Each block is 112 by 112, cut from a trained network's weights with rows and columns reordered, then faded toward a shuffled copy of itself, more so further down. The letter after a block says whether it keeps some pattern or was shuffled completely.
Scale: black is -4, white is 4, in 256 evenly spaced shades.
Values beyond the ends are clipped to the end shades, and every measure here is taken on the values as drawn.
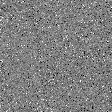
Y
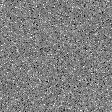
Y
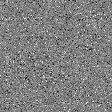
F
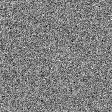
Y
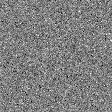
Y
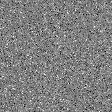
Y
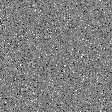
Y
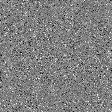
F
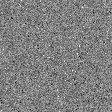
Y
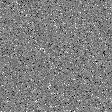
Y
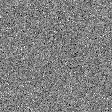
Y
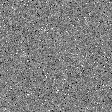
Y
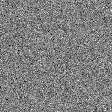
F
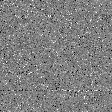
F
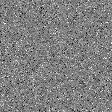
F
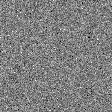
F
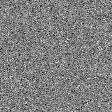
F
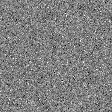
F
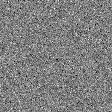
Y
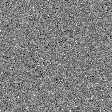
Y
